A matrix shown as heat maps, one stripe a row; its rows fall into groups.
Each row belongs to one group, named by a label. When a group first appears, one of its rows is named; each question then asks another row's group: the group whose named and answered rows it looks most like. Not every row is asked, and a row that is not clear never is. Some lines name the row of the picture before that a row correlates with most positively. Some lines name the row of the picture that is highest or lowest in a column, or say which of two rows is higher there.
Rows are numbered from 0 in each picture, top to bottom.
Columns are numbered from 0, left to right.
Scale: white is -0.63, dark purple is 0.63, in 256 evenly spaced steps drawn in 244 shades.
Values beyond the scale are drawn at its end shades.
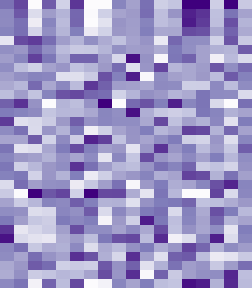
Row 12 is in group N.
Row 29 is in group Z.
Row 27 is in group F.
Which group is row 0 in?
F
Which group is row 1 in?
F
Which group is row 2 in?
F
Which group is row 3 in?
F
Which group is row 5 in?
Z
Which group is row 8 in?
Z
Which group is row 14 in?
F
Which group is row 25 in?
N
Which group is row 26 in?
N
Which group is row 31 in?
F
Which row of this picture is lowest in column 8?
11
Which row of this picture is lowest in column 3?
11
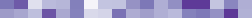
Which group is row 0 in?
F
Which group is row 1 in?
F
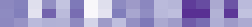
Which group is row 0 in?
F
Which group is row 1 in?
F
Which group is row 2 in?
F
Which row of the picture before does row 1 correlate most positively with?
1
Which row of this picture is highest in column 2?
2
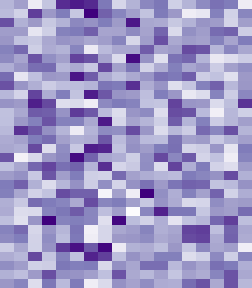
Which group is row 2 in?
N
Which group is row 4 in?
N
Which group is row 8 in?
N
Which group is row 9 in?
N
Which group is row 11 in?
Z
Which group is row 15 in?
Z
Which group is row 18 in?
Z
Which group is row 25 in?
F
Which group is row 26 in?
F
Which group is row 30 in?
F
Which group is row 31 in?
F
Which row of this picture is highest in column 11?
23
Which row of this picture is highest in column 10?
21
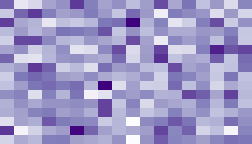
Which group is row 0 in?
N
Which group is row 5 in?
N
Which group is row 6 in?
N
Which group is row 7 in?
Z
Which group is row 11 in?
Z
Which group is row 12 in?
Z
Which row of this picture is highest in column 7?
9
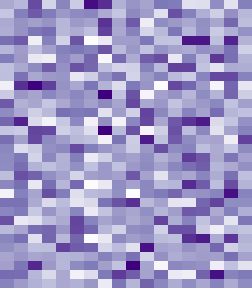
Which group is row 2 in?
Z
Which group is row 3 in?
Z
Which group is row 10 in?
Z
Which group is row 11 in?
N
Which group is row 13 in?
F
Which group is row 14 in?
Z
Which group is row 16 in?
N
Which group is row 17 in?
F
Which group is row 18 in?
F
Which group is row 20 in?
F
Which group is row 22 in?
N
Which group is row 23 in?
F
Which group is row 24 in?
N
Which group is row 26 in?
F
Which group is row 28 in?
Z
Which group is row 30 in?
N
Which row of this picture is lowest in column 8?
13
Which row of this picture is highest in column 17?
15
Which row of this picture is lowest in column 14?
0
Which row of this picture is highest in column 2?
9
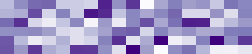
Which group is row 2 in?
F
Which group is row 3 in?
Z
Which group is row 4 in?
N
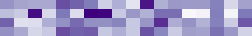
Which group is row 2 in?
N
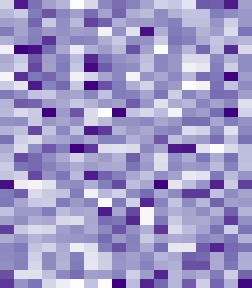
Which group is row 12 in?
F
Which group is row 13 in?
F
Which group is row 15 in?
N
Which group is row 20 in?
N
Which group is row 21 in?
F
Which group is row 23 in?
Z
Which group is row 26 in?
Z
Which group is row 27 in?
N
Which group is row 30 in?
N
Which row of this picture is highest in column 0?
20
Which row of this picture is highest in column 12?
16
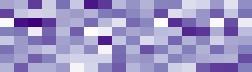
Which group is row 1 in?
N
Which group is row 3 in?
F
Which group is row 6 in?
Z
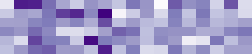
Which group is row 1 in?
Z
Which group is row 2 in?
Z
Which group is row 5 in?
Z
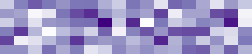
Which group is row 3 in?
F
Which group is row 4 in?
N
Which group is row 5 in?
F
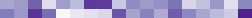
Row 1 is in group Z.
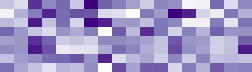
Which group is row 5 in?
Z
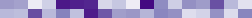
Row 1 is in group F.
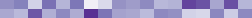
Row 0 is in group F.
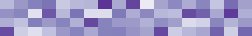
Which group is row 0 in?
Z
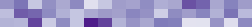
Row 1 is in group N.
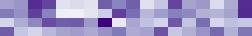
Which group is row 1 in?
Z
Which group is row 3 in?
N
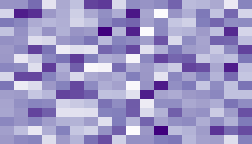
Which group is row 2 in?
N
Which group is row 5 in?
Z
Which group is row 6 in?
N
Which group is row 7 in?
F
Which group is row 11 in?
Z
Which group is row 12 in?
Z
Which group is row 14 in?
N
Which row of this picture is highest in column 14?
7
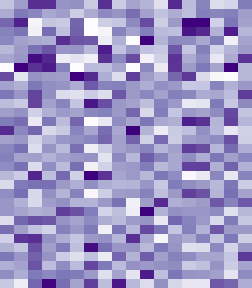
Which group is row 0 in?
Z
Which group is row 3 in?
F
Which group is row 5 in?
Z
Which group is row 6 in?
Z
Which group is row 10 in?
Z
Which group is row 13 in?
F
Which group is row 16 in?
F
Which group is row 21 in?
F
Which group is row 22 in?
N
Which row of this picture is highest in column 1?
7
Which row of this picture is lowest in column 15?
8
